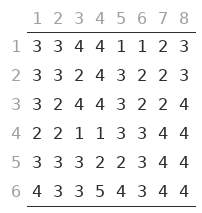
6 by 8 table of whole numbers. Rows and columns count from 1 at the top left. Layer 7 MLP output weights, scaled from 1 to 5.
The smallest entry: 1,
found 4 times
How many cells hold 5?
1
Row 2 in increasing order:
2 2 2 3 3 3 3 4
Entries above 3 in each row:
2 1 3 2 2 5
